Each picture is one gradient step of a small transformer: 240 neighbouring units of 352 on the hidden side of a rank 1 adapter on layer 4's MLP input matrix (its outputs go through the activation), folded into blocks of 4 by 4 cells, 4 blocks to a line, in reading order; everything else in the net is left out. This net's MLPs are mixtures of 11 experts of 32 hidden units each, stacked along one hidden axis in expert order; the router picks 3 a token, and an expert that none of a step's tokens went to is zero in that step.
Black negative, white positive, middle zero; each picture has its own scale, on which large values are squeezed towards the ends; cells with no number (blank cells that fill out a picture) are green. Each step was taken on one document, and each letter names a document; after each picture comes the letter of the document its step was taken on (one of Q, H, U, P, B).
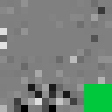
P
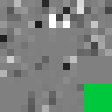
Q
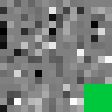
P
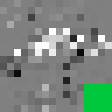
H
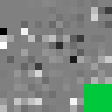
P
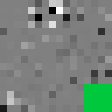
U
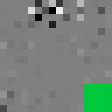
U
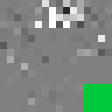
Q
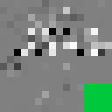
H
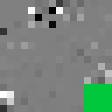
U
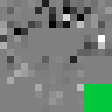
Q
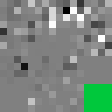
Q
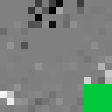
U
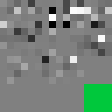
Q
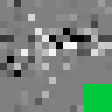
H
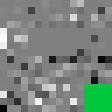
P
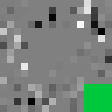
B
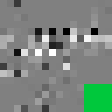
H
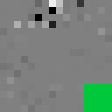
U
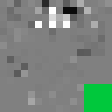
Q
